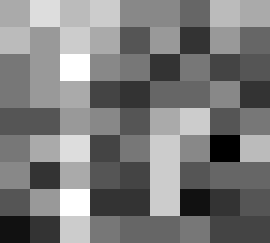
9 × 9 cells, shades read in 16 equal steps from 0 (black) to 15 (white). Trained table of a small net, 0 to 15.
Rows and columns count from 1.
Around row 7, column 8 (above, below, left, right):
0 3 5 6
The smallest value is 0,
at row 6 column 8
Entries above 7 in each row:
8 6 3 3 4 5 3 3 1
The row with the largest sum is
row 1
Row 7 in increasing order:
3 4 5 5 6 6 8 10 12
